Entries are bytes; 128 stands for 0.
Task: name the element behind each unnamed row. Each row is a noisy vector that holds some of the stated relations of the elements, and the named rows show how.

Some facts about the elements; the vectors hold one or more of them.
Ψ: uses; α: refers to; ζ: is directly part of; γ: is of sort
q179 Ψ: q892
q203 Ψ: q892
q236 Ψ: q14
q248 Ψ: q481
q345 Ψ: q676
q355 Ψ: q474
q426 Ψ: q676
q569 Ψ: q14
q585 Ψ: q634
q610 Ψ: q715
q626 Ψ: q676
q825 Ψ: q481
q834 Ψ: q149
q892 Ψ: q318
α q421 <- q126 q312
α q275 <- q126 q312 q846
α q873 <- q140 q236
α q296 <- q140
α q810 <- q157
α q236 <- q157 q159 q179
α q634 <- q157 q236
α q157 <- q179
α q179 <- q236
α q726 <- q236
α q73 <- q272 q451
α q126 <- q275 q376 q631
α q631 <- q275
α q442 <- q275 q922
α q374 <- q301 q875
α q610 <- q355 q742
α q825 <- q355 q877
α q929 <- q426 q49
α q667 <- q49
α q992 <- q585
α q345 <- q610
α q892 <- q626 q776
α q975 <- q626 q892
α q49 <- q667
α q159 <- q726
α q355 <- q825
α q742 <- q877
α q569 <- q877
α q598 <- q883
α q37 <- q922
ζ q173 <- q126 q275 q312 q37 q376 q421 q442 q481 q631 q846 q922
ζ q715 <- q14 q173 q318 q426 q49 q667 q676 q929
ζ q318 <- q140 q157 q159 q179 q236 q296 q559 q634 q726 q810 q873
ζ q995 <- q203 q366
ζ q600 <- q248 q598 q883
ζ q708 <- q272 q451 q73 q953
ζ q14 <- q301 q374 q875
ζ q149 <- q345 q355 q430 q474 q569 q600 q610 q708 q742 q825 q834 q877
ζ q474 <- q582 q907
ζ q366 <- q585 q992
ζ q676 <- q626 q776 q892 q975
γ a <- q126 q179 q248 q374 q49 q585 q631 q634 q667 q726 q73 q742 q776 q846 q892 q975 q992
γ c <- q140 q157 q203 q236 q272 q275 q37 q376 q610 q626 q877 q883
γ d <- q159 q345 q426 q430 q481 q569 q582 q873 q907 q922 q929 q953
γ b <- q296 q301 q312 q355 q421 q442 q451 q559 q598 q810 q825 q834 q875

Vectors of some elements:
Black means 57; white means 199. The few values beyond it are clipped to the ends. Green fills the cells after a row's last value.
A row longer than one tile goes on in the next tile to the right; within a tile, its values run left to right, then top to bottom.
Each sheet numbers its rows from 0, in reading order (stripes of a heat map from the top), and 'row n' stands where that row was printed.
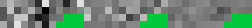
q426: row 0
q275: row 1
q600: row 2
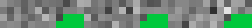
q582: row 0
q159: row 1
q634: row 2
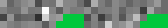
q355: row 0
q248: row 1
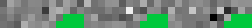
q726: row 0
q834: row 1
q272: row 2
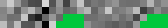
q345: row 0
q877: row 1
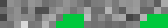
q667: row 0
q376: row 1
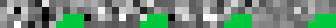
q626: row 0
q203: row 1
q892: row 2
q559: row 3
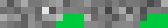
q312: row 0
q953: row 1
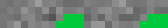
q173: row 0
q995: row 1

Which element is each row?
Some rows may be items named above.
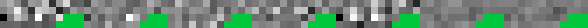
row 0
q203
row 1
q742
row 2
q73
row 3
q610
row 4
q318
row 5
q708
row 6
q600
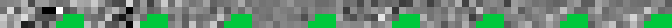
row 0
q676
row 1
q345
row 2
q73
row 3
q173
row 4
q569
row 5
q14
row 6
q776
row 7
q975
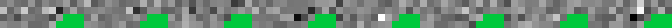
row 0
q610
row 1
q598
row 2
q929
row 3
q883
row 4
q742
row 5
q451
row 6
q992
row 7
q236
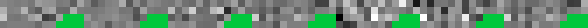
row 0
q37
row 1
q715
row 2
q610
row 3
q922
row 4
q179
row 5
q481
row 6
q922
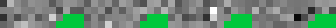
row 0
q585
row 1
q374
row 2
q825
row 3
q883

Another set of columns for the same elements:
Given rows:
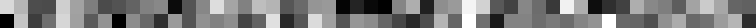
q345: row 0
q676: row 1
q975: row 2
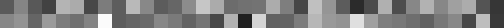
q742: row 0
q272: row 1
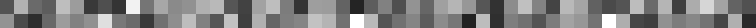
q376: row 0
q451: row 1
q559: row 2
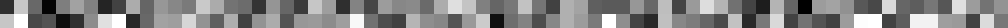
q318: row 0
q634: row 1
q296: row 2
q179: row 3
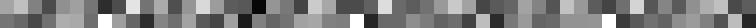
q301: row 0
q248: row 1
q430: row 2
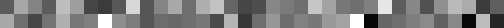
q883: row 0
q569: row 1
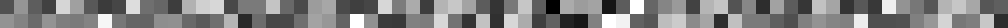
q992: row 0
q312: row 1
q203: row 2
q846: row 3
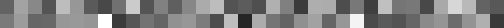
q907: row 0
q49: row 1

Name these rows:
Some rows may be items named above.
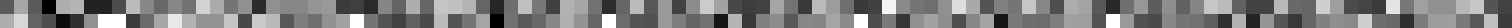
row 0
q892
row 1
q14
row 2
q834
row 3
q374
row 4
q598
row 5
q37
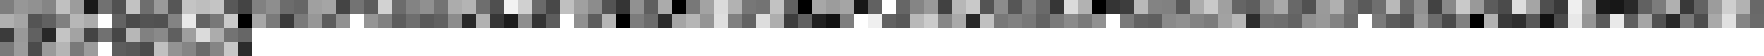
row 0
q481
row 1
q877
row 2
q426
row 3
q203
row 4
q776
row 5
q355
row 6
q626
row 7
q726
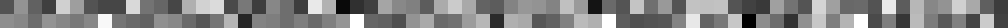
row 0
q992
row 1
q975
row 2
q481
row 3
q236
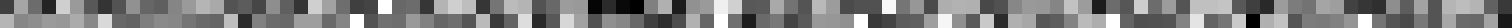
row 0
q73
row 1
q585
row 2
q676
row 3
q922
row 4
q481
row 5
q715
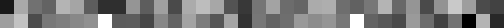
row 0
q173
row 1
q825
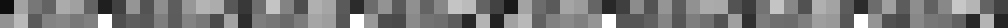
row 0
q600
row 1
q598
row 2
q708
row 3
q598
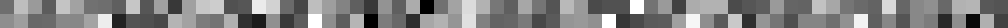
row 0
q929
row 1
q426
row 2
q922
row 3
q610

